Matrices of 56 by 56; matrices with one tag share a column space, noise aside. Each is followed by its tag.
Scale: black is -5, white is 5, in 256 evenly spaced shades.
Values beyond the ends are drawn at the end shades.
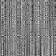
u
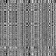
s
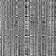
u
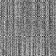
u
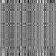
s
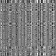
s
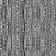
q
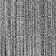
u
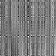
u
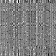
s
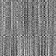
u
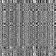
s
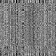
s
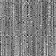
u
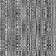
q
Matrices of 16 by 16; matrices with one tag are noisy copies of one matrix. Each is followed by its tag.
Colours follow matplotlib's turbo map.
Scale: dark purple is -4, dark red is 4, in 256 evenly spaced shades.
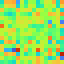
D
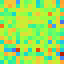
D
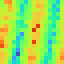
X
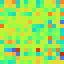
D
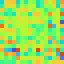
D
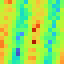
X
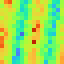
X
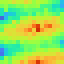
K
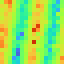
X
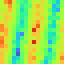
X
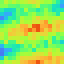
K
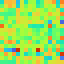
D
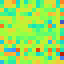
D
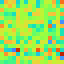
D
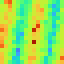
X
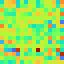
D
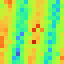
X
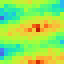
K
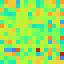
D
